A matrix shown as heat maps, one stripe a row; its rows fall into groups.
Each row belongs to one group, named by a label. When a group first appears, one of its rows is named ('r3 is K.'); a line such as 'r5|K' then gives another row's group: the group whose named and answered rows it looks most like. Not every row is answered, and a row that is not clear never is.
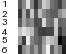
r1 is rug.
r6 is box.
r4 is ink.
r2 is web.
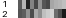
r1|web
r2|box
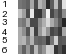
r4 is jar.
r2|jar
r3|box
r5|ink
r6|box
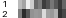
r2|box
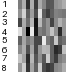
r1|web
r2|web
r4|jar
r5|rug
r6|jar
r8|web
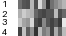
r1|web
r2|ink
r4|web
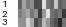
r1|rug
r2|box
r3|rug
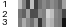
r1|jar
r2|box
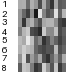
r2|web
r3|box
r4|rug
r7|web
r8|rug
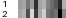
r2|jar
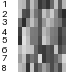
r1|ink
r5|rug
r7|web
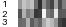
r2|rug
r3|box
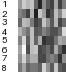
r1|ink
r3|rug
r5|web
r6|ink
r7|ink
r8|rug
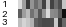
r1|jar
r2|box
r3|ink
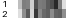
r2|jar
